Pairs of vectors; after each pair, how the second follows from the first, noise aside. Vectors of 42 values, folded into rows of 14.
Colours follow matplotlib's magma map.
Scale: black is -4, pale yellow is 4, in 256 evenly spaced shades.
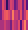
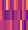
negated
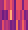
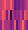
sign-scrambled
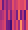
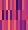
reversed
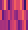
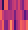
wrapped around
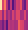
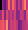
negated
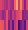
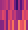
negated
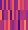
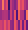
reversed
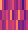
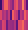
negated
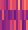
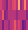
partly zeroed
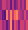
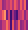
negated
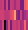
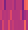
partly zeroed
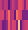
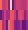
wrapped around
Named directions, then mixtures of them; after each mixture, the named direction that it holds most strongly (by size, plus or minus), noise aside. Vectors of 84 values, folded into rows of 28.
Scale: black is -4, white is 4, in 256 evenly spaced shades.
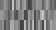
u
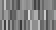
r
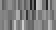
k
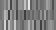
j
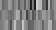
k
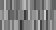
r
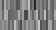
r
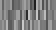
k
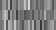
j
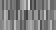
j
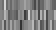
r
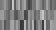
u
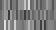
j
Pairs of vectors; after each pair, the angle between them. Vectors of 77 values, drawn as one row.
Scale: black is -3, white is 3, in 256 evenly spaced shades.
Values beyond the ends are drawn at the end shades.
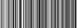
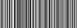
orthogonal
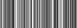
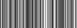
partly opposed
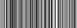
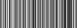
partly opposed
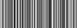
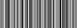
partly aligned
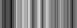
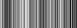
partly aligned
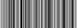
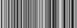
partly aligned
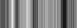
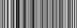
orthogonal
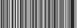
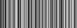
orthogonal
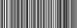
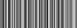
partly opposed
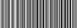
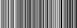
partly aligned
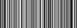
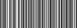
partly aligned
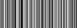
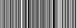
partly opposed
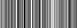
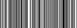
orthogonal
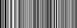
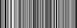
nearly parallel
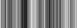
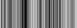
nearly parallel
